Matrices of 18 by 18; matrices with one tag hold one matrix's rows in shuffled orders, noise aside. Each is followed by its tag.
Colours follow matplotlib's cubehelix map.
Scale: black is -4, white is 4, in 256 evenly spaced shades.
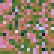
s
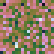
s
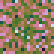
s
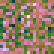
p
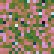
s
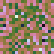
s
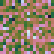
p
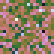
s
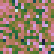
s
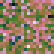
p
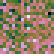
p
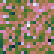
p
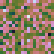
p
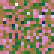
s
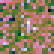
p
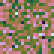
s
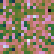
p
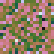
s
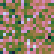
p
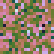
s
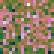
p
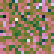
s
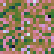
p
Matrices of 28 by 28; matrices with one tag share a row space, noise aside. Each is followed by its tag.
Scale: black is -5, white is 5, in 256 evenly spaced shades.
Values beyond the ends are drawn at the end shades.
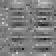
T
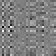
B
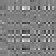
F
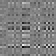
F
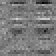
T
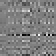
F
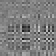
F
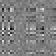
B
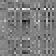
F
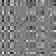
B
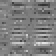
T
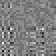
B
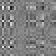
B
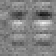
T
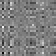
B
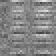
T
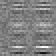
T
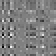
B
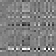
F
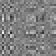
B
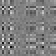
B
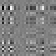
B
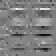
T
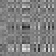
F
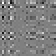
B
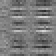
T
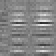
T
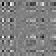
B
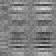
T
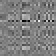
F
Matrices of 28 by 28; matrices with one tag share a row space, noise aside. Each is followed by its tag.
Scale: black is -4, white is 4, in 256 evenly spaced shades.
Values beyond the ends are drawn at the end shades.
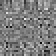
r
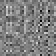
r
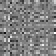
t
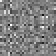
t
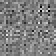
r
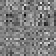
r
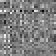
t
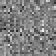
t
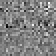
r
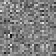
t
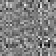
r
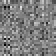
t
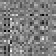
t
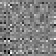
t
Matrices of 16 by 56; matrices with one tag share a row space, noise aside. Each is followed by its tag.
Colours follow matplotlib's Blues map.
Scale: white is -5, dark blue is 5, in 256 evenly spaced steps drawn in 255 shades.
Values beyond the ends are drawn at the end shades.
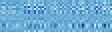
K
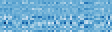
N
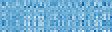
K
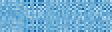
K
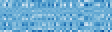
N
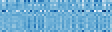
K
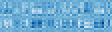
N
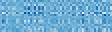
K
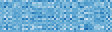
N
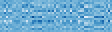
N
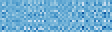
K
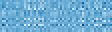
K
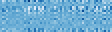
K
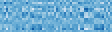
N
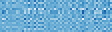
K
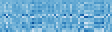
N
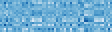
N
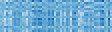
N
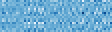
K
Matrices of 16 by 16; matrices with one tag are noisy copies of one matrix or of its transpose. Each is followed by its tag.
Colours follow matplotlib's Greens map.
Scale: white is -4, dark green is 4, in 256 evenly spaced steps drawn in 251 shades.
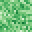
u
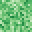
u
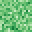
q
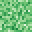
q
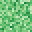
q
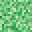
q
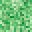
u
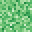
q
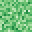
q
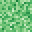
q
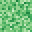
q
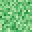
q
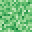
q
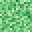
q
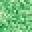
u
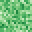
u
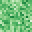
u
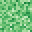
q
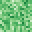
u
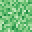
q
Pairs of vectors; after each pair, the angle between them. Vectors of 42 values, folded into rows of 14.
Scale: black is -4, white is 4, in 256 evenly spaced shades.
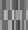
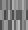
nearly opposite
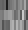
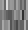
nearly opposite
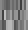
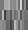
nearly opposite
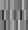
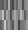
nearly opposite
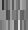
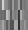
nearly opposite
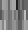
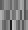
orthogonal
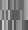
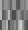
partly aligned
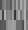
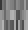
orthogonal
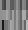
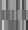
nearly opposite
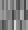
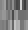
partly aligned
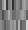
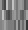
nearly opposite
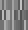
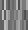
partly aligned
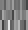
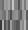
partly opposed
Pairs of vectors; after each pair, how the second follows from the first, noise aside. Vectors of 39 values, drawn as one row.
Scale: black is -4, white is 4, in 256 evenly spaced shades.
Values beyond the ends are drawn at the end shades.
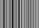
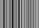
copied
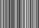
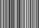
copied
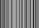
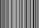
copied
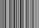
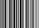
scaled up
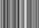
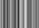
copied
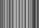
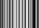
scaled up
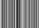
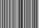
reversed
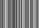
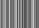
reversed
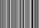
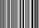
scaled up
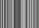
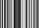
scaled up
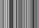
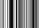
scaled up
